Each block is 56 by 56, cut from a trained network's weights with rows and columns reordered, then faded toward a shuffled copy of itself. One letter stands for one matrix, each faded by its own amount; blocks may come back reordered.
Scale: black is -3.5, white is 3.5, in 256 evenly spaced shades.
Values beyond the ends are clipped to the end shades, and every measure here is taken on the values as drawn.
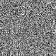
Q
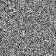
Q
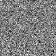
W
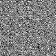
W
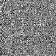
W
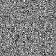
W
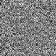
Q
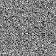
W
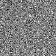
W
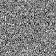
W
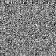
Q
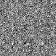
W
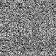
W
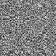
Q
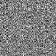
Q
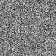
Q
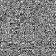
W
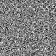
Q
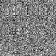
Q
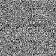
W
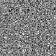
W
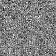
W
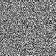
Q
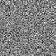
Q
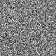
Q
